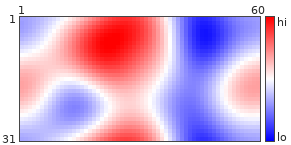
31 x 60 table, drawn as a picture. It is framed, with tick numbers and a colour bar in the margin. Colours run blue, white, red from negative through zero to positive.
The ninth with the highest average is the top middle. On average the colour sits 50% of the way up the scale. The ninth with the lowest average is the top right. No single row or column stands out from its neighbours. The texture varies smoothly and slowly.
